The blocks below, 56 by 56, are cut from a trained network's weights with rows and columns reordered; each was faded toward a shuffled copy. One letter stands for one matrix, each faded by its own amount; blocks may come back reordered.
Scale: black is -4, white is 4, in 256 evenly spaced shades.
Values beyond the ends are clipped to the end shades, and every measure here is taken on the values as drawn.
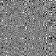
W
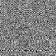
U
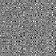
W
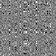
W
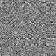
U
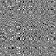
W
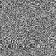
U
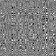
W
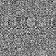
U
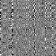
W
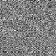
U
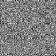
U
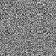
U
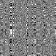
W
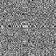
U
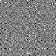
W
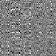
W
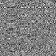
U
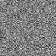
U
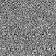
U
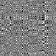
W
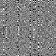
W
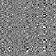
W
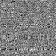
U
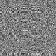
U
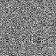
U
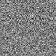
U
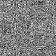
U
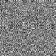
U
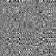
W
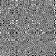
W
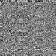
U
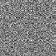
U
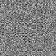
U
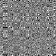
W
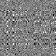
W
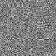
U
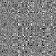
W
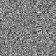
U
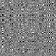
W
